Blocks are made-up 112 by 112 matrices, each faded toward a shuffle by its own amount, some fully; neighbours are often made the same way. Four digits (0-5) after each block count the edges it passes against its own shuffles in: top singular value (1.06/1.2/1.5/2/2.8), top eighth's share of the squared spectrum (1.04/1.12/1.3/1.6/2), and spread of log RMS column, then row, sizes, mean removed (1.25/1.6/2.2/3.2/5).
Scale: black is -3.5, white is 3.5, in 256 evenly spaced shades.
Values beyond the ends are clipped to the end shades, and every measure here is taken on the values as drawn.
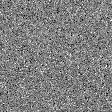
0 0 0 0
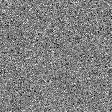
0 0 0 0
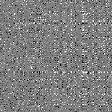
5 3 2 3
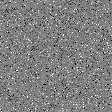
0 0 0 0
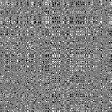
5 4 3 3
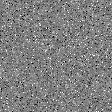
3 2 0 0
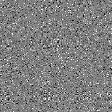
4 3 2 1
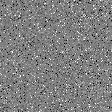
3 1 0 0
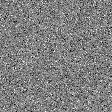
0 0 0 0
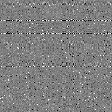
5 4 2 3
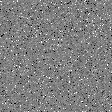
1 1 0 0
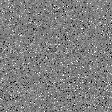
3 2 0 1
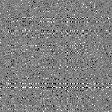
5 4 2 3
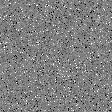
2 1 0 0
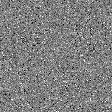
3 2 0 0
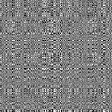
5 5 4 4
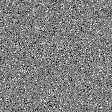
2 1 0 0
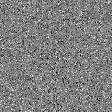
3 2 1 0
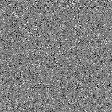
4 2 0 1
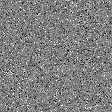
2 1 0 0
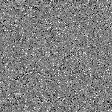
3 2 0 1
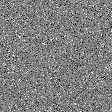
0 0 0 0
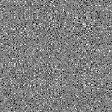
4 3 2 2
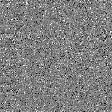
4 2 1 1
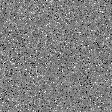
1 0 0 1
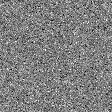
0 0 0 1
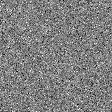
0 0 0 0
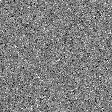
0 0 0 0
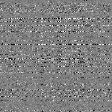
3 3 2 4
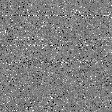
2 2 1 2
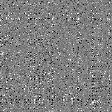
3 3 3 2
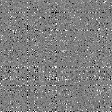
4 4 3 3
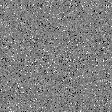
3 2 1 1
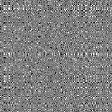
5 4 3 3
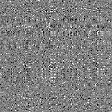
4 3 2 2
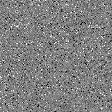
3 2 0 1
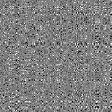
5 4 3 3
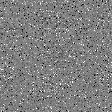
3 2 1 0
